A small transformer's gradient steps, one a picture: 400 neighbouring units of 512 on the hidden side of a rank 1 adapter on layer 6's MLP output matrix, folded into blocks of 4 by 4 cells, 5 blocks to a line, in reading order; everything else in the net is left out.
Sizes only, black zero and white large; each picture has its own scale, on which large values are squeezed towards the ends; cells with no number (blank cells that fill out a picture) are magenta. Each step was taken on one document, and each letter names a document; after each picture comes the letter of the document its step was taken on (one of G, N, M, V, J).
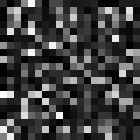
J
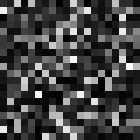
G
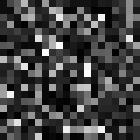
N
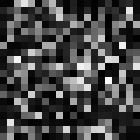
J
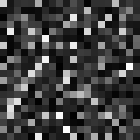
G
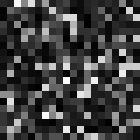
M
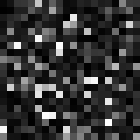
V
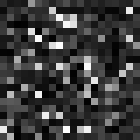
N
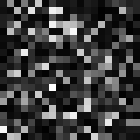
V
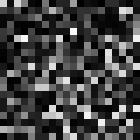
M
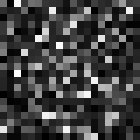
V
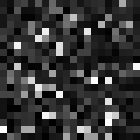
V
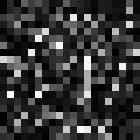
N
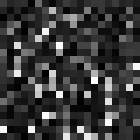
V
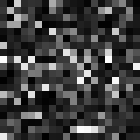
J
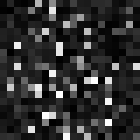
V
